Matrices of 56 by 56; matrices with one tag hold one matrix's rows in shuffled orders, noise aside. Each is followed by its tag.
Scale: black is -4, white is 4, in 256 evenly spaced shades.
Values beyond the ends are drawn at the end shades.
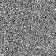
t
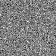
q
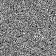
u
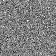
q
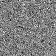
u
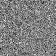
t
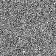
u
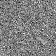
u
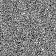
u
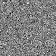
q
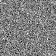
q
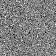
t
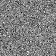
q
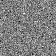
u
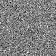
q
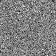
u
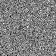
q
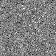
u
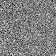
t
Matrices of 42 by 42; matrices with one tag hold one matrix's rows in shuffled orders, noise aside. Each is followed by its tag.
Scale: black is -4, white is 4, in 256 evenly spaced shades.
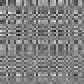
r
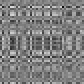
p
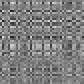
p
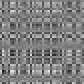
p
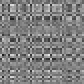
p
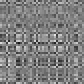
r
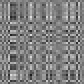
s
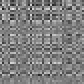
p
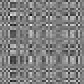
s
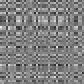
r
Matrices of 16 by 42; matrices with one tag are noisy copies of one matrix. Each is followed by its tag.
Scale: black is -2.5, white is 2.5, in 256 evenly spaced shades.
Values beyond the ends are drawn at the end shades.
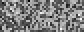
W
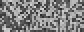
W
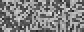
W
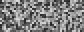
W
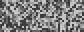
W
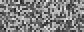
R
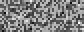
R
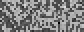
W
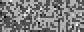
W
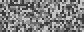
R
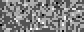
W
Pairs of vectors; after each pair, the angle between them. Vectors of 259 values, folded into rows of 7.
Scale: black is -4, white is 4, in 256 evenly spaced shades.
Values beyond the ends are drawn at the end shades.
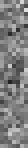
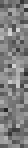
nearly opposite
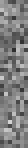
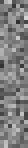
orthogonal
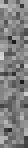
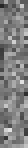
nearly opposite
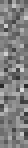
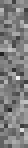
partly opposed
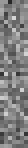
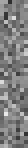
nearly parallel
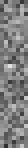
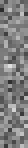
nearly parallel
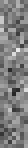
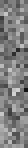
nearly opposite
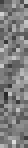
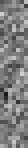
nearly parallel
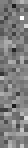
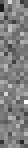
orthogonal
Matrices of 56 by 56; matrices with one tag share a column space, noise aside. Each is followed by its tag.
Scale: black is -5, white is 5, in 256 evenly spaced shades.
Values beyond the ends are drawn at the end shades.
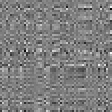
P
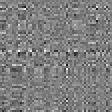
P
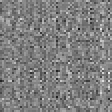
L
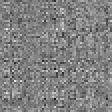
L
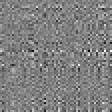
P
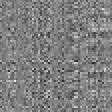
L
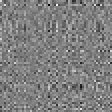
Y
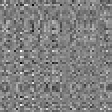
Y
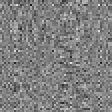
Y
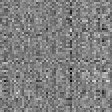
L
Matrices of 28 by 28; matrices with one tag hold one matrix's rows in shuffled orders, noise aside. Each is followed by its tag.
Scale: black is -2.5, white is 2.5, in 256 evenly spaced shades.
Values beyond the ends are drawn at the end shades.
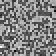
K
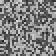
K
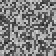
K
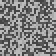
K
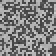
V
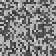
K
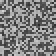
K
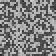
K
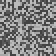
K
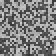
K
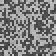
K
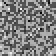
V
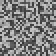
V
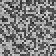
V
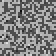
V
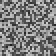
V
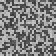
V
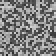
V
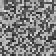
V
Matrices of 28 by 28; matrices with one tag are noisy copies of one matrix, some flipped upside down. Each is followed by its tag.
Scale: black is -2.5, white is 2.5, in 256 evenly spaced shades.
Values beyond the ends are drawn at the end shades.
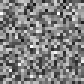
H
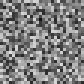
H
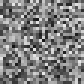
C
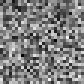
C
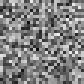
C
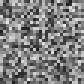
C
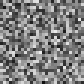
H
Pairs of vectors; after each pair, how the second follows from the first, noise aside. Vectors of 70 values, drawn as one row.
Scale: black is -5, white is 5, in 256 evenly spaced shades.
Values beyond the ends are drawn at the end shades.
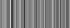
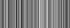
shuffled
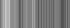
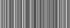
shuffled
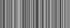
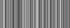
negated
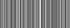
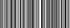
scaled up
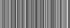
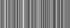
shuffled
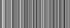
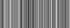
shuffled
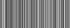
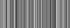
shuffled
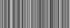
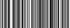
scaled up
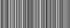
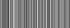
shuffled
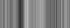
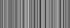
shuffled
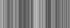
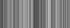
negated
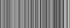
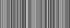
shuffled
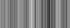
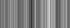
negated
